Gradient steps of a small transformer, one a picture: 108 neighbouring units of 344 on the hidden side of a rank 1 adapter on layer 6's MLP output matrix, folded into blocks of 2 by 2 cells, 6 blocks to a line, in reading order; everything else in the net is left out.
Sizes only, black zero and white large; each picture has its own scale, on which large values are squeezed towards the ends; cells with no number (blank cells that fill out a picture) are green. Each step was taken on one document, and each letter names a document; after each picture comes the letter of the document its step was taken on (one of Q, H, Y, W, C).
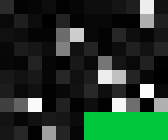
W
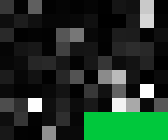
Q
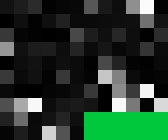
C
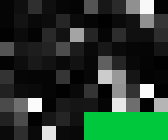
C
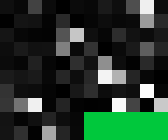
W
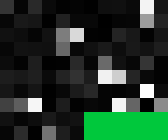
W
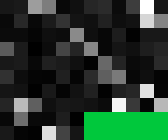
C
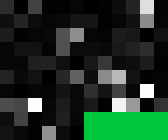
Q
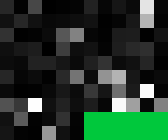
Q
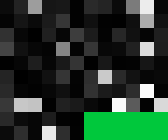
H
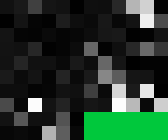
C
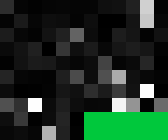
Q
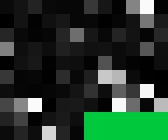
H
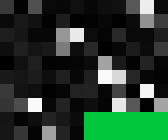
W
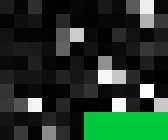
W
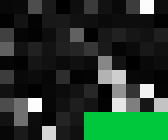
C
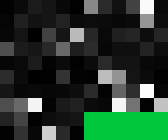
C
